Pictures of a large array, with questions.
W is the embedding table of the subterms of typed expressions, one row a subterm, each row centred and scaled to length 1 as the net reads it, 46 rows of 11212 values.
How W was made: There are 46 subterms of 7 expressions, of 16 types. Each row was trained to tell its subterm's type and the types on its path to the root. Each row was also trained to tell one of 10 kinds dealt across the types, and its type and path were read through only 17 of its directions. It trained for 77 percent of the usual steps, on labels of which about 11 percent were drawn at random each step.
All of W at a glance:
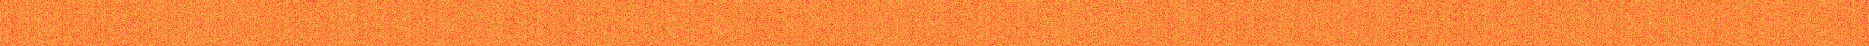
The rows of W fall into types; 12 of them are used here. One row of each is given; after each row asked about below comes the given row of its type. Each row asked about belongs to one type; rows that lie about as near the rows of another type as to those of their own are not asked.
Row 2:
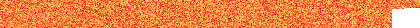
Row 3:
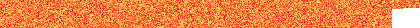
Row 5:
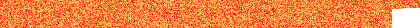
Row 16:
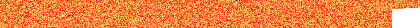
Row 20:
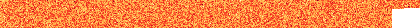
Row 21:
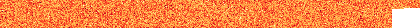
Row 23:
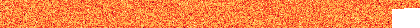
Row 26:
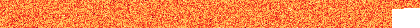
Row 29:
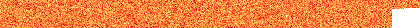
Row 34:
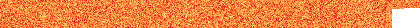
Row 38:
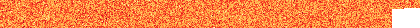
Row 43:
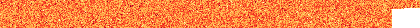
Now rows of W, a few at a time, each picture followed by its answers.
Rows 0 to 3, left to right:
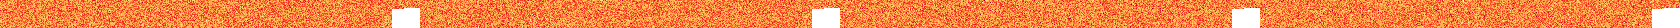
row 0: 23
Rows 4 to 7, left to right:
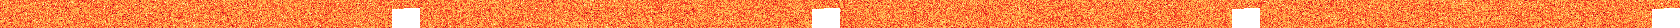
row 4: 20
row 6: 34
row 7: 21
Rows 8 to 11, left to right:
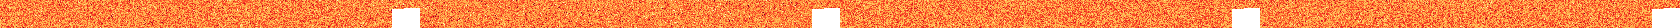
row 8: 16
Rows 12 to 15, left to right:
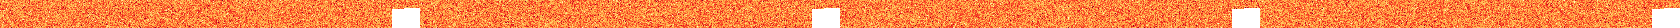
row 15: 3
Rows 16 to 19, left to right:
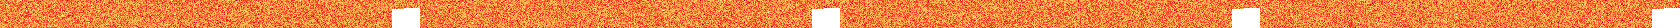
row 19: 20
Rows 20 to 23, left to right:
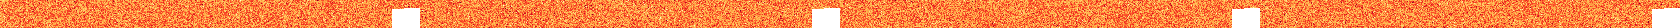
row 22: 34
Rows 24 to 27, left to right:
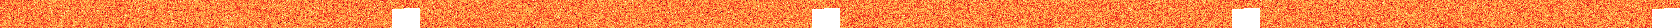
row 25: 29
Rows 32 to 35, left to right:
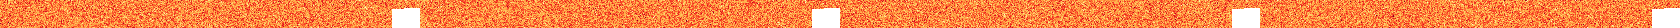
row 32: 23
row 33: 20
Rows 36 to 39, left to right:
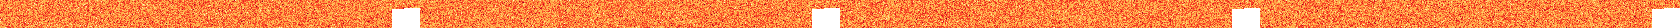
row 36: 16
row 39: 43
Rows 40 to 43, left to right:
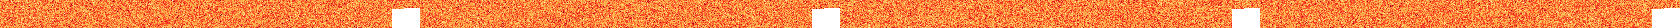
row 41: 3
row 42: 23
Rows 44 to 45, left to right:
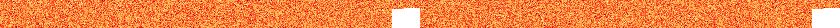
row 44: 43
